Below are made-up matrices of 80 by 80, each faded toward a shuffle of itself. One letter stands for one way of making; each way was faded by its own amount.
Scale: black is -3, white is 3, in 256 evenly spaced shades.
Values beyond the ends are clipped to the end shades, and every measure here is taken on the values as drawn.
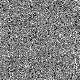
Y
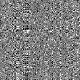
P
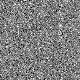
Y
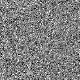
Y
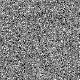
Y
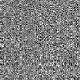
P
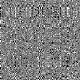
P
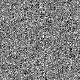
Y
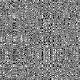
P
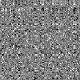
P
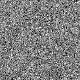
Y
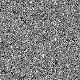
Y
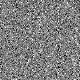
Y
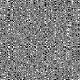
P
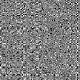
P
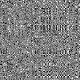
P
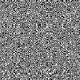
P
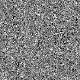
Y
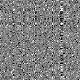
P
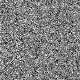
Y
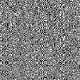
P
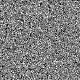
Y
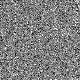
Y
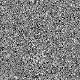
Y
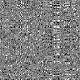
P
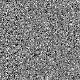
Y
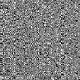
P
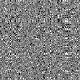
P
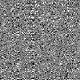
P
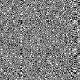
P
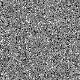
Y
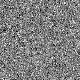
Y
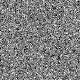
Y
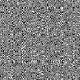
P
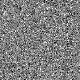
Y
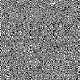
P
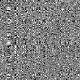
P
